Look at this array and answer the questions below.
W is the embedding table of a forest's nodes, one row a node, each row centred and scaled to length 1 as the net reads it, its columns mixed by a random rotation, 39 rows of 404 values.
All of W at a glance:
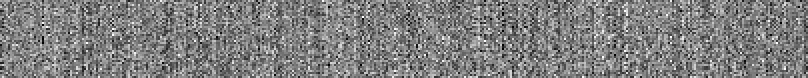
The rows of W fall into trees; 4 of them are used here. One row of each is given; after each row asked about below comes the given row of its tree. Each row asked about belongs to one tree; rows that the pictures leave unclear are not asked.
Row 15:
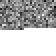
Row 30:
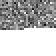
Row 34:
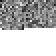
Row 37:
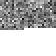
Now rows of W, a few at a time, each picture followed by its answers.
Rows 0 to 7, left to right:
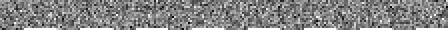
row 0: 30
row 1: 15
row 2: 34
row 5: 34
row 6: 15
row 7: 15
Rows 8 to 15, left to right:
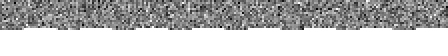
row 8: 30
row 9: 34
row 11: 34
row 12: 15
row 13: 34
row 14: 37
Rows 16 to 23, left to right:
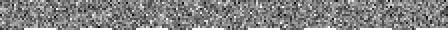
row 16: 37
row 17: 34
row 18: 30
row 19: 30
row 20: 15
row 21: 30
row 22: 15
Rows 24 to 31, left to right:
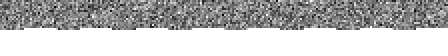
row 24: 15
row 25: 34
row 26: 37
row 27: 15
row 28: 15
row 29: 37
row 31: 34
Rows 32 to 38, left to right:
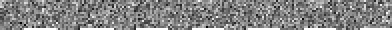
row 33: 34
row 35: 37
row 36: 15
